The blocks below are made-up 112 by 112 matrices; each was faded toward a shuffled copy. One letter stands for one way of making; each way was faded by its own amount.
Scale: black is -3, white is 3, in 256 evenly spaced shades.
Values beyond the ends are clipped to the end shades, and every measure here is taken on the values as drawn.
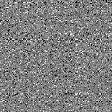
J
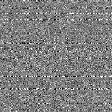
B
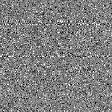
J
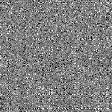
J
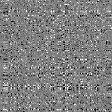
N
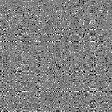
N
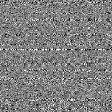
B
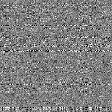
B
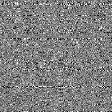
B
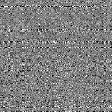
B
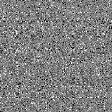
J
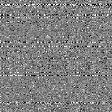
B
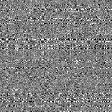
B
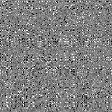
N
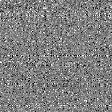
J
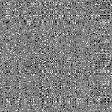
N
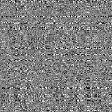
B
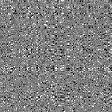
N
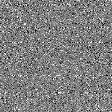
J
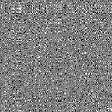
N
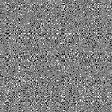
N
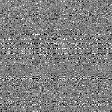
B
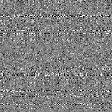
B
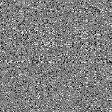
J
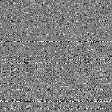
B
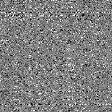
J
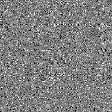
J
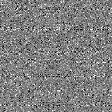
J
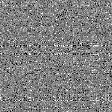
J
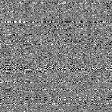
B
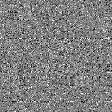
J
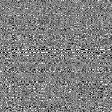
B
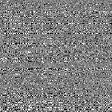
B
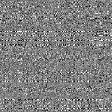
B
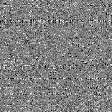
J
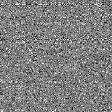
J
